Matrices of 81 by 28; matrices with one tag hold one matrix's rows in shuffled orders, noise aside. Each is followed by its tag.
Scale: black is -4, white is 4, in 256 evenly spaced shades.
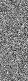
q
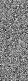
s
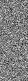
q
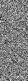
s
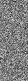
q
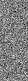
q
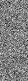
s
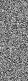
s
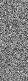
s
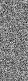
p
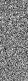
s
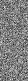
p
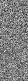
p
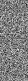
s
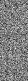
s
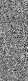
q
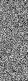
q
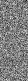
p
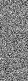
s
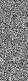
s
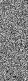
q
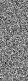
s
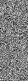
s
